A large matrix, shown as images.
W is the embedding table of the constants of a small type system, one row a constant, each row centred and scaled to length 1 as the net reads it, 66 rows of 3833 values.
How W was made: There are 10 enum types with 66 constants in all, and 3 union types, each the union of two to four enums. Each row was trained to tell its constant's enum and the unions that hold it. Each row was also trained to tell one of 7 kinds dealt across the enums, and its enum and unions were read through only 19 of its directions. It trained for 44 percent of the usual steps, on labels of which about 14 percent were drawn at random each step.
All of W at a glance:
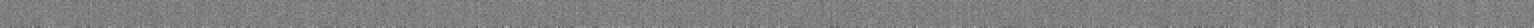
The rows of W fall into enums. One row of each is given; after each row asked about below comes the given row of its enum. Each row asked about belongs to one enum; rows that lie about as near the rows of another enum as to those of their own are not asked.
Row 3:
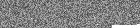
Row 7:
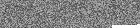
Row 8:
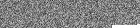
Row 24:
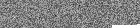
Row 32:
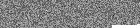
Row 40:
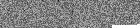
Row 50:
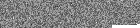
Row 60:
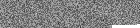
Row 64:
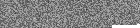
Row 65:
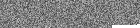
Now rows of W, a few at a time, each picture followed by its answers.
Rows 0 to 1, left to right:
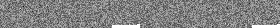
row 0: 3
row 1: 64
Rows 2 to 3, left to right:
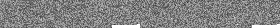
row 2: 7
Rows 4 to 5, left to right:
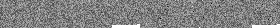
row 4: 32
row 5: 60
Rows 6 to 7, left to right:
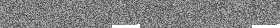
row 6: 24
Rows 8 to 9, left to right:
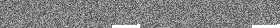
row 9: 24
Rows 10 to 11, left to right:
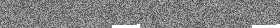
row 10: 3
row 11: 60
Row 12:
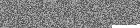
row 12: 60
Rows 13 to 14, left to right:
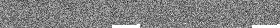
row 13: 40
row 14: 65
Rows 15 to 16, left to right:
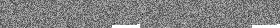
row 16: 24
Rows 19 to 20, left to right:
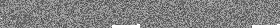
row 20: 65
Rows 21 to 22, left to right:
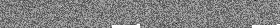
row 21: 7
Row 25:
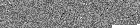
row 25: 50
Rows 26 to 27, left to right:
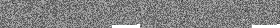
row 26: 7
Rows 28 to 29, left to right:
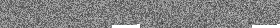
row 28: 3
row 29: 50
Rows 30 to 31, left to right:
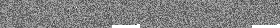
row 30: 60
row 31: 65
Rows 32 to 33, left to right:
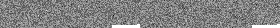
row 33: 65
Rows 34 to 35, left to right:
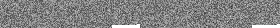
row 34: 60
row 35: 32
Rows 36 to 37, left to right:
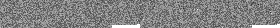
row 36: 24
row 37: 50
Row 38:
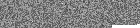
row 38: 50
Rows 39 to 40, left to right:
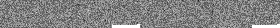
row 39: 7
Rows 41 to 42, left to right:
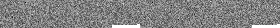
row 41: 50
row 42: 60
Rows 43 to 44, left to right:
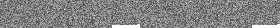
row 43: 8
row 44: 3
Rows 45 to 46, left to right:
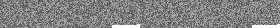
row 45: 64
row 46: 64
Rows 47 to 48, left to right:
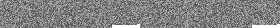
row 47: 50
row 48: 24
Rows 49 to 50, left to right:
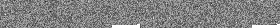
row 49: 32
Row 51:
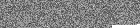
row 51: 32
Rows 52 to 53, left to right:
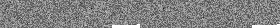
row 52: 7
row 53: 64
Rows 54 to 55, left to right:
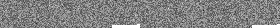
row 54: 40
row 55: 64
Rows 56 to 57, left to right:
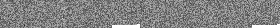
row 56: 64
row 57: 50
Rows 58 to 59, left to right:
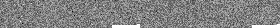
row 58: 64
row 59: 7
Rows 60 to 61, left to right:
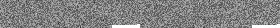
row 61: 7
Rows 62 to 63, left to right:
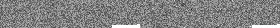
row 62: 32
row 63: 60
